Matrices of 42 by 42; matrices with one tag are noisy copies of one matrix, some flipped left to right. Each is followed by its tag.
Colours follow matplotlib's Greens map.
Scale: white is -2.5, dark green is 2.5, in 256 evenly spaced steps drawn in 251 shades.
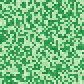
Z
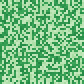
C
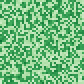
Z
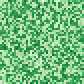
Z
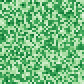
Z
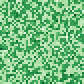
Z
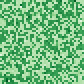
Z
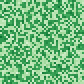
Z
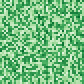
C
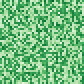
C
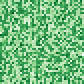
C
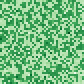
Z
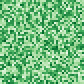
Z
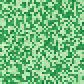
Z
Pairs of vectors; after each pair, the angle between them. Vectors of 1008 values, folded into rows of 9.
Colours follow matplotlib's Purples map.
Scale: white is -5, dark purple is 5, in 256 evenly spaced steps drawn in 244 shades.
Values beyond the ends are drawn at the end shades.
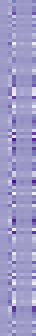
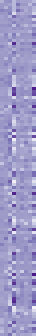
nearly opposite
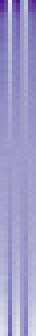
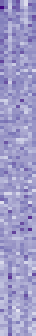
partly aligned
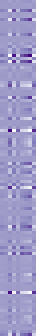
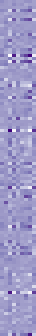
nearly parallel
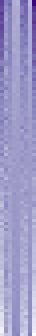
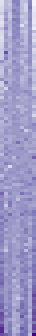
nearly opposite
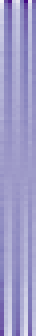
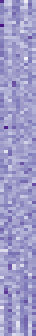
partly opposed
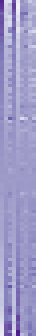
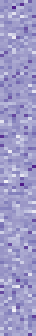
orthogonal
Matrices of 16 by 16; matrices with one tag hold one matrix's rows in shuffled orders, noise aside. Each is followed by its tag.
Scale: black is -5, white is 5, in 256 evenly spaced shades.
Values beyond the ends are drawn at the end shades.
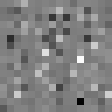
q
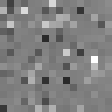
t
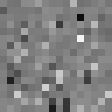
q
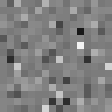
q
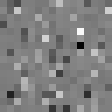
q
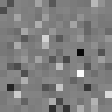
q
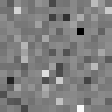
q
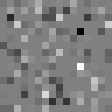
q
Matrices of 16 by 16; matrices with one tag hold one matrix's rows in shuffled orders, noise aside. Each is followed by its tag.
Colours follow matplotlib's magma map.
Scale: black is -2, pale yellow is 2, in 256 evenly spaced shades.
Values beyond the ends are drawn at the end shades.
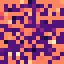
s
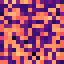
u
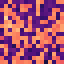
u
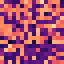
s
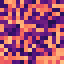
s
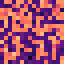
u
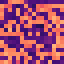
s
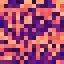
s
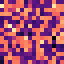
u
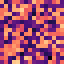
u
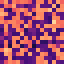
u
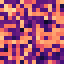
s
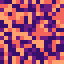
u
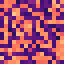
u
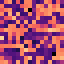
s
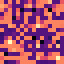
s
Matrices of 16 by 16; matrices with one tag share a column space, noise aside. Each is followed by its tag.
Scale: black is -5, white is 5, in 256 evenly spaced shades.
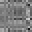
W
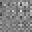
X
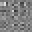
X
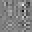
X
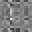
W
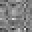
W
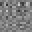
X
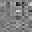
X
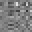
X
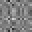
W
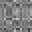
W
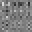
X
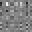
X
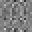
W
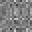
W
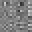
X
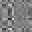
W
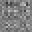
X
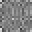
W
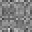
W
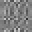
W
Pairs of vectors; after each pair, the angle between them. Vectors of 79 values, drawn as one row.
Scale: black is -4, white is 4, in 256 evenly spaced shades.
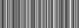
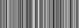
partly opposed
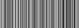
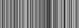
partly opposed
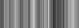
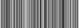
orthogonal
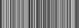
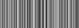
orthogonal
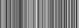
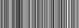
partly aligned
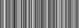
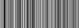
nearly opposite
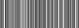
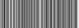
partly opposed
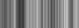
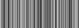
orthogonal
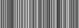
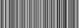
partly aligned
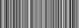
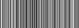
orthogonal
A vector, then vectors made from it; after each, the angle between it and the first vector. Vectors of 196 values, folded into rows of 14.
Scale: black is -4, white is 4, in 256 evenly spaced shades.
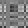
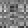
nearly parallel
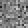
partly opposed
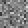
partly aligned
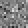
partly opposed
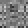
nearly parallel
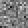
partly aligned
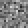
partly opposed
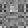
nearly opposite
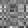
nearly parallel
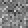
orthogonal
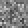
partly aligned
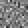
orthogonal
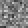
partly aligned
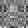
nearly opposite
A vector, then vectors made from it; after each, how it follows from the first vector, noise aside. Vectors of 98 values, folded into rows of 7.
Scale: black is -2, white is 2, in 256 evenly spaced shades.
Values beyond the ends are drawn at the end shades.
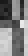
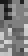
partly zeroed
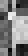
wrapped around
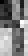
copied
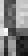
reversed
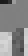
partly zeroed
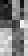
copied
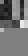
partly zeroed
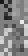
partly zeroed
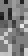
partly zeroed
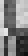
reversed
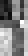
copied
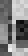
wrapped around
